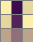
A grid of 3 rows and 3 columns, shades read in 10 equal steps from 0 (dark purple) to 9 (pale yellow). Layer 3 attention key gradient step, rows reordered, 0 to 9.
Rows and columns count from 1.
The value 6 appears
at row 3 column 1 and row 3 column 3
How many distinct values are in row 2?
3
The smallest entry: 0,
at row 1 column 2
